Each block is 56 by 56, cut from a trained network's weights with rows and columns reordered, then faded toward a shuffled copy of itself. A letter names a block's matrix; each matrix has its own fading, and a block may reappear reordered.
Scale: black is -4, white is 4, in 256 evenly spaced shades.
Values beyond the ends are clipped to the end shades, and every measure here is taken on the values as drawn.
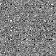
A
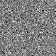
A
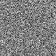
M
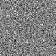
M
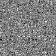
A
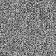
M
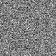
M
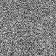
M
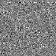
A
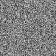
M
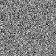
M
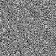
M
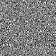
A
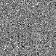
A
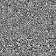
A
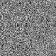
M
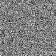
M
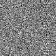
M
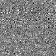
A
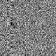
M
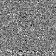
A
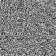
M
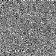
A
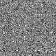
A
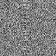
M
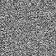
M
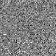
A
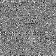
A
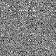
A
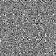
A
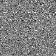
A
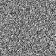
M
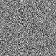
M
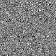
A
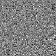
A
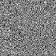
M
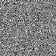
A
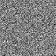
M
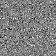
A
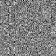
M
